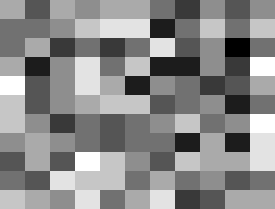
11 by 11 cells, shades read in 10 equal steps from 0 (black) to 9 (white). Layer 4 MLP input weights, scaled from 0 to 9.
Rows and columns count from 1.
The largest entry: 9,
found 4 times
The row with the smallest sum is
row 3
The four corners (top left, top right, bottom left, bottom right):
6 5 7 6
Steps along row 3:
up down up down up up down up down up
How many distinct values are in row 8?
6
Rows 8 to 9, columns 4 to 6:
4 3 4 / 9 7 5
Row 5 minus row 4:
3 2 0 0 2 -6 4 3 -3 1 -3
